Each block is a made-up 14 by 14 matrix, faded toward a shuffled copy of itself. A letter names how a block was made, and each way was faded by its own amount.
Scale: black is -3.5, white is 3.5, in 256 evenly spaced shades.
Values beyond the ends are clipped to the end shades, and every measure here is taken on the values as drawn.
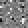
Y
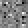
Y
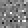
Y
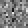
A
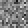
A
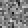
A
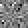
Y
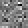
Y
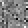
A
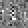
Y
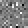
Y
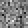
A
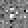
Y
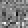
Y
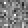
A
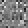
Y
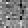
Y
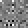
Y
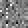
Y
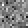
A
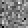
A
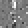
Y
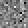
A
